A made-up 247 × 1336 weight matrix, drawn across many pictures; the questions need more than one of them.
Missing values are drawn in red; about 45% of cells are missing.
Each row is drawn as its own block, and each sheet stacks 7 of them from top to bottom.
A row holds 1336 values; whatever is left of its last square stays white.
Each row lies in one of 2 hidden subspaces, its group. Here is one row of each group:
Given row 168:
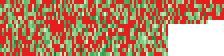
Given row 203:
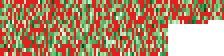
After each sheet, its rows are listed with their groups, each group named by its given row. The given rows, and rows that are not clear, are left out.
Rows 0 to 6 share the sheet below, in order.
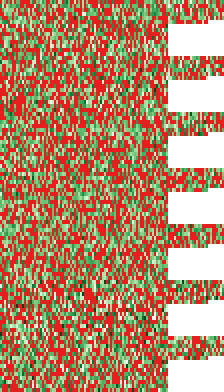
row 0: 168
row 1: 168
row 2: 168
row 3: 168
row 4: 168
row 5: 168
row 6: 203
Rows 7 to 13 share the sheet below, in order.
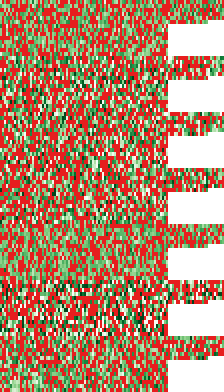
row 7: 168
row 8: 168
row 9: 203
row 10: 168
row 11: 203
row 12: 203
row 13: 168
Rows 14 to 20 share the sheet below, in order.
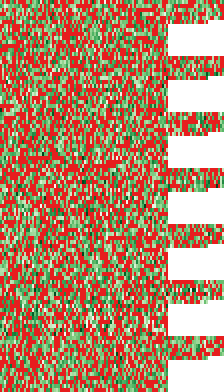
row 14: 168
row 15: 168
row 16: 203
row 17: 168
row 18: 203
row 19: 168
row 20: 203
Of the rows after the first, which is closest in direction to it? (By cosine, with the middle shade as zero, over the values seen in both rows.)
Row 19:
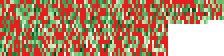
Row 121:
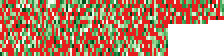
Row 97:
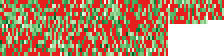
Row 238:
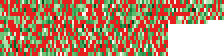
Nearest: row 238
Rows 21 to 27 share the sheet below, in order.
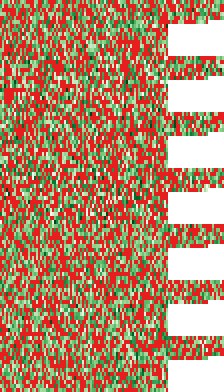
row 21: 168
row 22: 203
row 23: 168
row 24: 168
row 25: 168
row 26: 203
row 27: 203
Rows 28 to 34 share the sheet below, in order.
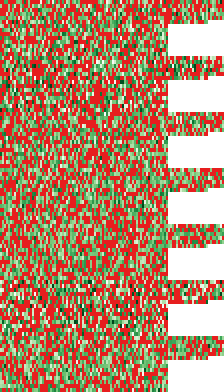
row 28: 203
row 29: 168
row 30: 168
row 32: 203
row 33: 203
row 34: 203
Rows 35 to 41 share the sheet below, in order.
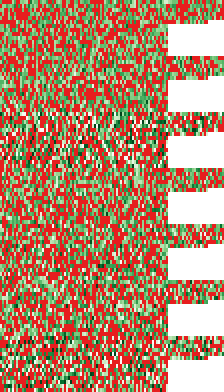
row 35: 203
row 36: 168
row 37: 203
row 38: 203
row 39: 203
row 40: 168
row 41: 203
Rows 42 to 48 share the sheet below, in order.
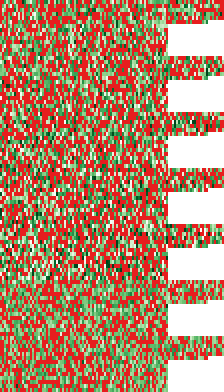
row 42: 203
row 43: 168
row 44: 168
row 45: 168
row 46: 203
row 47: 168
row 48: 168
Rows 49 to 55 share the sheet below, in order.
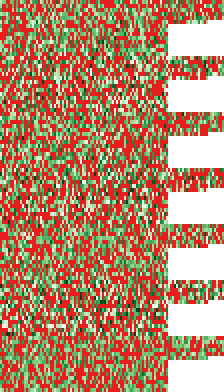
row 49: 203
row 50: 203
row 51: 168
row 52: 168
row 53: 168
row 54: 168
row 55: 203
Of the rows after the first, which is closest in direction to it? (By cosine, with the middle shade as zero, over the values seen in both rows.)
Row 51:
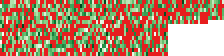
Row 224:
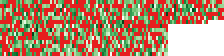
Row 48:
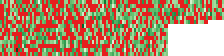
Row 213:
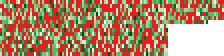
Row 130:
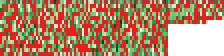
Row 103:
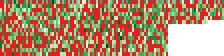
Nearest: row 48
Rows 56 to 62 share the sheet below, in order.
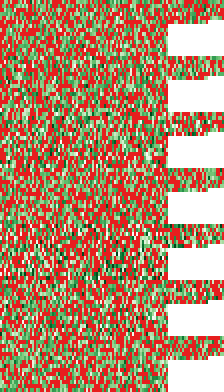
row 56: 203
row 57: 168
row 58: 203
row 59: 203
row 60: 203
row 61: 168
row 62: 203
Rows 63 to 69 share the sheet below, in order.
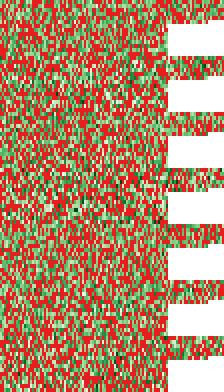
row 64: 203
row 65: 203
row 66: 203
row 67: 168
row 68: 168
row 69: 203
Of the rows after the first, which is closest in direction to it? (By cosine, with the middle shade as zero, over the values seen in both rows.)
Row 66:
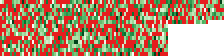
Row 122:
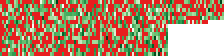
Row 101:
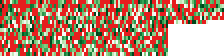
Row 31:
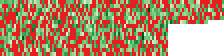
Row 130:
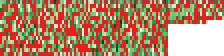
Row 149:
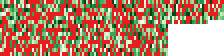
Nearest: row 122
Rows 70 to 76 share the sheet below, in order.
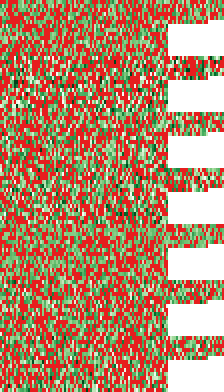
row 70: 168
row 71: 168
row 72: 168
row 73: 203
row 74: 168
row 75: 168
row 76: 203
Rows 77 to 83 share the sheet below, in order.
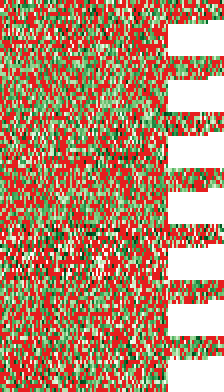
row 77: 203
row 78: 203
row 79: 203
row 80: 203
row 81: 203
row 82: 203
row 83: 203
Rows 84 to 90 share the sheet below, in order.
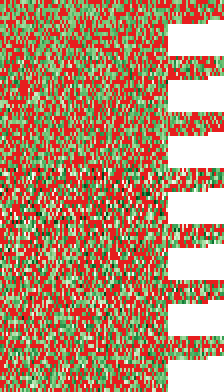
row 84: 203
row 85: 168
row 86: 168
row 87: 168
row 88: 168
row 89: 168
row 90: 203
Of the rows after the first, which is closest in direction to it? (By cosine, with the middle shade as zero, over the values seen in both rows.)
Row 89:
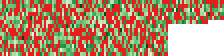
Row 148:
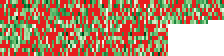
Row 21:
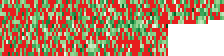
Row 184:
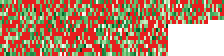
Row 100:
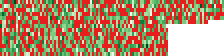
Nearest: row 100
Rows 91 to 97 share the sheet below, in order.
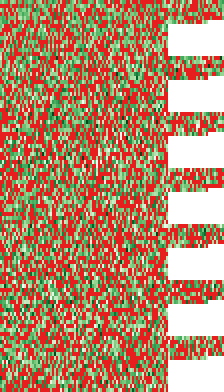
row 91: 168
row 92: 203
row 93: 203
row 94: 168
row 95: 203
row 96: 168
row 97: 168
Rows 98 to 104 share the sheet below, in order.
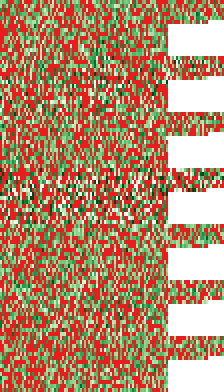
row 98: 203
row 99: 168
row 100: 168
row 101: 203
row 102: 203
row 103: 168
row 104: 168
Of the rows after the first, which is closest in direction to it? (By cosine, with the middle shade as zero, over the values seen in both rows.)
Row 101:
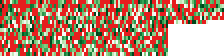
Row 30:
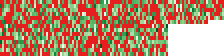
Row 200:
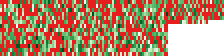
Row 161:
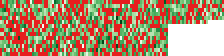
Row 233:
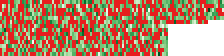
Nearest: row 200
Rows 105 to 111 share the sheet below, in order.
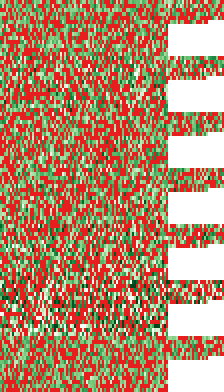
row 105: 168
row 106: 203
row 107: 203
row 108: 203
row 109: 203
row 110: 203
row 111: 168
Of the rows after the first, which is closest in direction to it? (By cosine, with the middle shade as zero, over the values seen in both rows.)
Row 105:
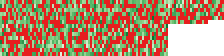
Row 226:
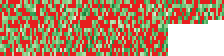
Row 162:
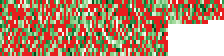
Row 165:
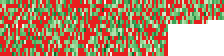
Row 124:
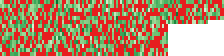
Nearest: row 165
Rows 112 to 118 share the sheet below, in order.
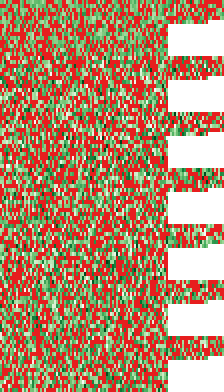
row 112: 168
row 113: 168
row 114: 168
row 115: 203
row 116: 203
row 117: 168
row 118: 203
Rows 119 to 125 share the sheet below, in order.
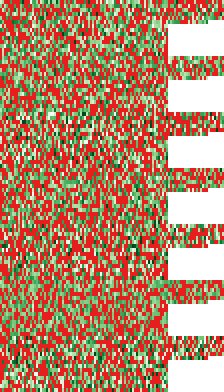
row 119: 203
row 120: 168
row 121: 168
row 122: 203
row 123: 168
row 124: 203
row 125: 168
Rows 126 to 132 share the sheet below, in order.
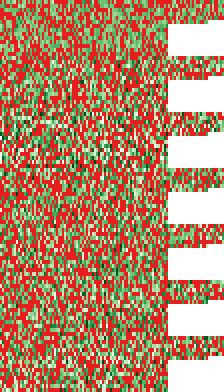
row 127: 168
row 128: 168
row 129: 168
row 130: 203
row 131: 168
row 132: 168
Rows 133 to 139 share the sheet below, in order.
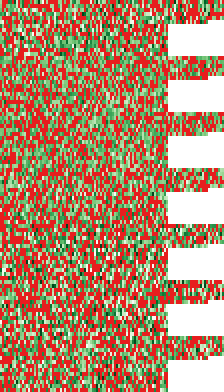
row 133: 168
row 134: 203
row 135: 203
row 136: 168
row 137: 168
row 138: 168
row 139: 203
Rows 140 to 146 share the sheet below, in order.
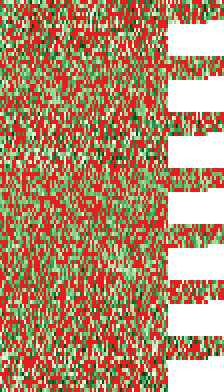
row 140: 203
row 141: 168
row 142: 203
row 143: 203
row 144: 203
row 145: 168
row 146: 168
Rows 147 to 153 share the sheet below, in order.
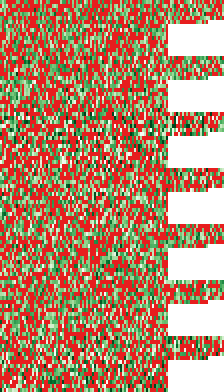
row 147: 168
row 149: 168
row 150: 168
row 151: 203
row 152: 168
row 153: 168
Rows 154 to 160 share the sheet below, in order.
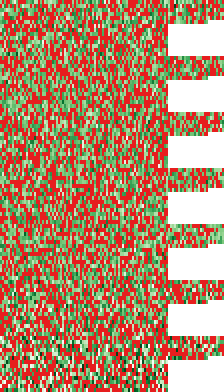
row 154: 168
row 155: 168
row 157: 203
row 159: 168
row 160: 203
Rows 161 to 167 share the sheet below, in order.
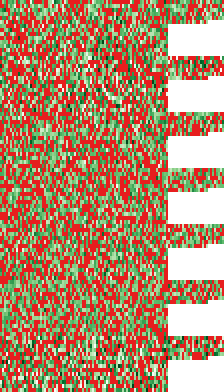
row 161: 203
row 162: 203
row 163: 203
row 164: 203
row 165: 168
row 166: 168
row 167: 168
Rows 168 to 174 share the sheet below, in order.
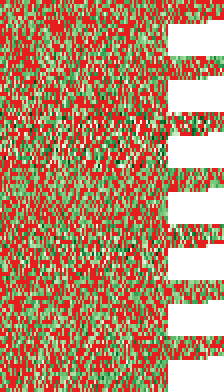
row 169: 203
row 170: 203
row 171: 168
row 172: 168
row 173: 203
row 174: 203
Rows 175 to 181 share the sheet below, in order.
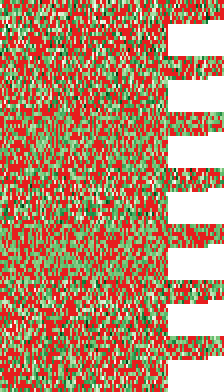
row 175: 168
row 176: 203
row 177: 203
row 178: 168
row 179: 168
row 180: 168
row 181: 203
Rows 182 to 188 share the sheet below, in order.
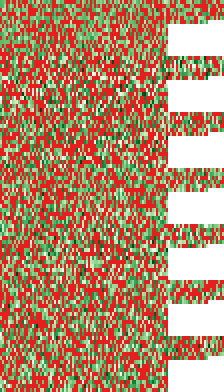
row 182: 203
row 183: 168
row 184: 168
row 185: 203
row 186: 168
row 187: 168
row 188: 203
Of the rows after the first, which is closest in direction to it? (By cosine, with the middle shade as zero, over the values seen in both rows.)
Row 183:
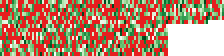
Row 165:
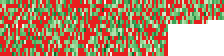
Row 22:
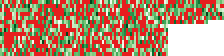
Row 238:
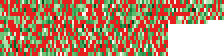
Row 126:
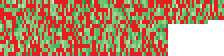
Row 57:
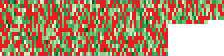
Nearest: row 126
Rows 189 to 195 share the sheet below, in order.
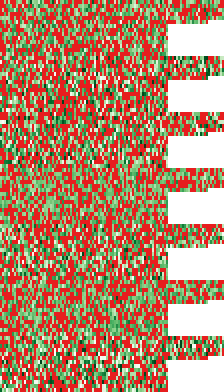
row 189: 203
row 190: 168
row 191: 203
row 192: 203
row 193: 203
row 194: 203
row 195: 168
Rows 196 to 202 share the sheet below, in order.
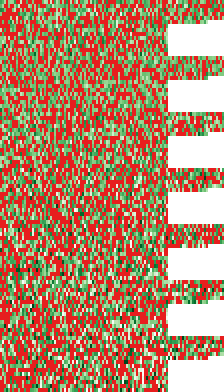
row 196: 203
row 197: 168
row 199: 203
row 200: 168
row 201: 203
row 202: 203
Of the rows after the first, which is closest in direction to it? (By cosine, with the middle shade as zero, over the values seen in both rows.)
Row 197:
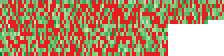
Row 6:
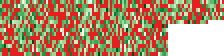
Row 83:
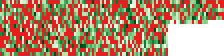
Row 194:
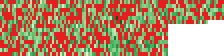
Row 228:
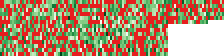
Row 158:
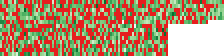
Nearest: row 158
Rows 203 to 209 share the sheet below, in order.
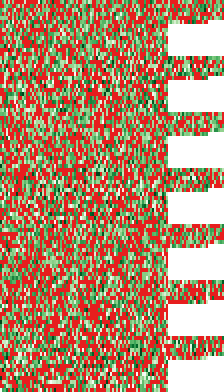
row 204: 168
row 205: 168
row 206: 168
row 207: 168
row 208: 168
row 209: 168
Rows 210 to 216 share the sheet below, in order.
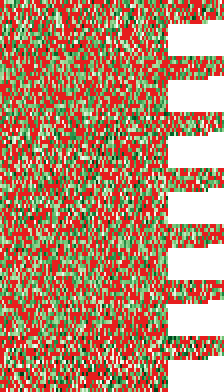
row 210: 203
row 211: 168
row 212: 203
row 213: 203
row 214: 168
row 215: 168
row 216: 168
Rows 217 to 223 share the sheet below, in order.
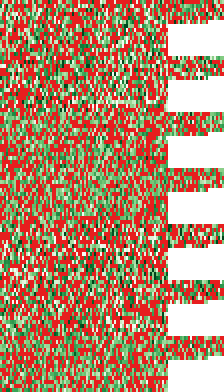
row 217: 203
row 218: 203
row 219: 168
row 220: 203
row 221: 168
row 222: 203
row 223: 168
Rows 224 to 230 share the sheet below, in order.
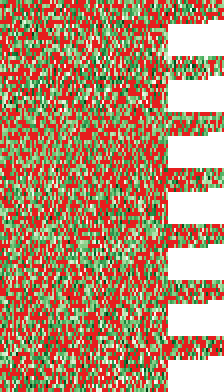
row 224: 168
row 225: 168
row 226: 168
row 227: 203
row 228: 168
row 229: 168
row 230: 203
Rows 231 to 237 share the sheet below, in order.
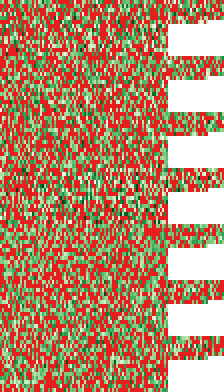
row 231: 168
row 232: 168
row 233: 203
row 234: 203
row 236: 168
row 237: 168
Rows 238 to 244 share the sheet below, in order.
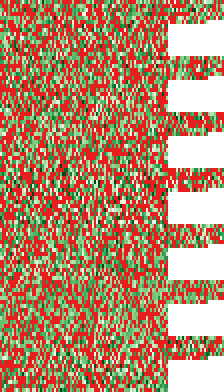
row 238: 168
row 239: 203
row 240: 168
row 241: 203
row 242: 203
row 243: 203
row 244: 168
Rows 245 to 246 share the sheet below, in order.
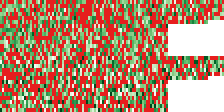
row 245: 168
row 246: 168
